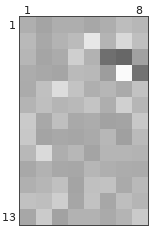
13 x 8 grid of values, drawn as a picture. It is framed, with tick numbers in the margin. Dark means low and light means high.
The top right is the roughest part. In the top right lies a patch that is rougher than the rest. Overall the values sit about 70% of the way up the scale. There is no overall slope. The top left is the calmest part. The halves do not mirror each other.
